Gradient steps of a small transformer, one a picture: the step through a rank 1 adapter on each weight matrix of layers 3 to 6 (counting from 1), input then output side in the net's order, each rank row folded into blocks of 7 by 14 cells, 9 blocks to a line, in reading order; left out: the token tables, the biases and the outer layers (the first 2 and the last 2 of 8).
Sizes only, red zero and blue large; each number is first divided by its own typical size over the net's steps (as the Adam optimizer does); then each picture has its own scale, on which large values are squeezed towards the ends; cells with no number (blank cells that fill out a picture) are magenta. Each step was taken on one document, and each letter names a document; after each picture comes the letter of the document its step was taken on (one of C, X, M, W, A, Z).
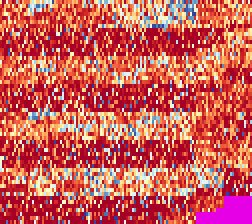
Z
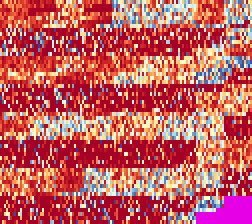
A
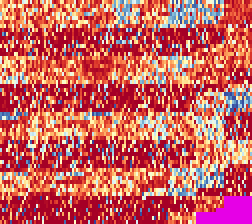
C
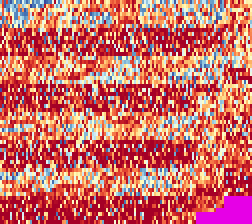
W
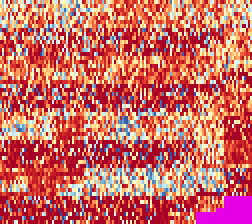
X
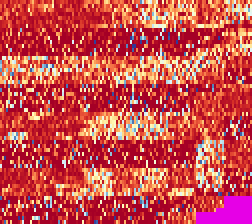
Z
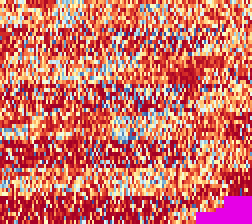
X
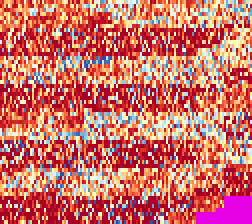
W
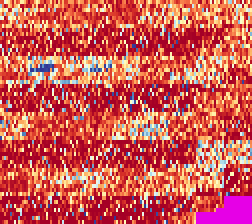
Z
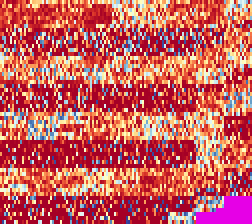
A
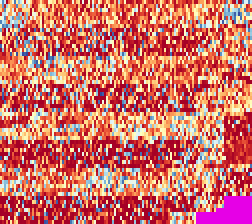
X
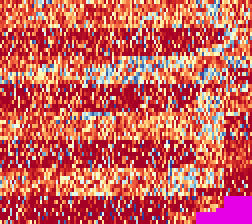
C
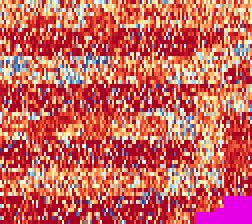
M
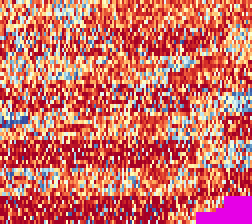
X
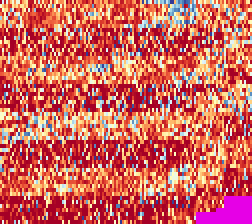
M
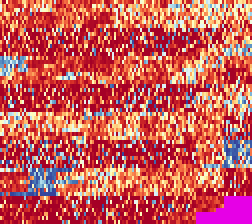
W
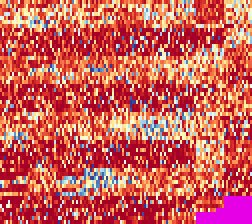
Z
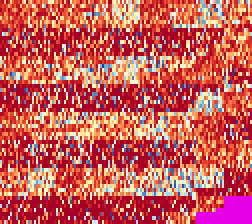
C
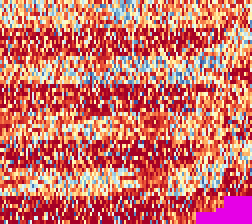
W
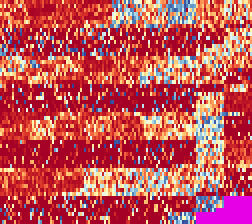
A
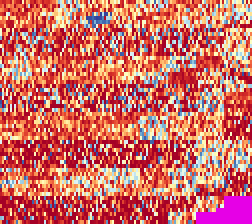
X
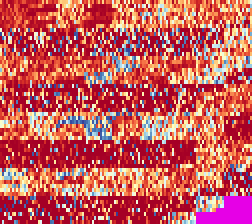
A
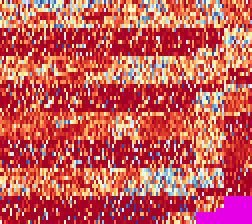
C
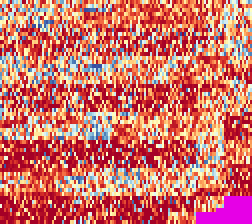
X
